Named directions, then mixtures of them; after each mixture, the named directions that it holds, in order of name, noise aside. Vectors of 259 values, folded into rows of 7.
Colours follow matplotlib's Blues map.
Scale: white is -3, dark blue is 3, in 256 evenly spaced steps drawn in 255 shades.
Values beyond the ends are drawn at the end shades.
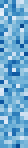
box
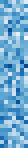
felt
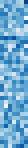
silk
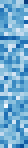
silk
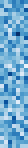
felt, silk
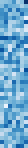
felt, silk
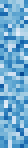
felt, silk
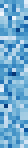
box, silk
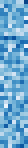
silk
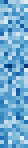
box, felt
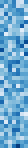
box, silk
